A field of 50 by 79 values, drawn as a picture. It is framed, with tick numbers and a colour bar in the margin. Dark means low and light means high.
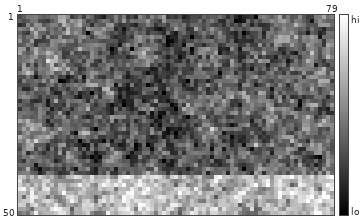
There are no regular stripes. The texture is blotchy. The bottom part is higher, past a seam about 80% of the way down.
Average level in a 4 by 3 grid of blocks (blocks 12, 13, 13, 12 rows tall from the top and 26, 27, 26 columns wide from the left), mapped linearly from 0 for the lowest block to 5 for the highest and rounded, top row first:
101
101
101
455
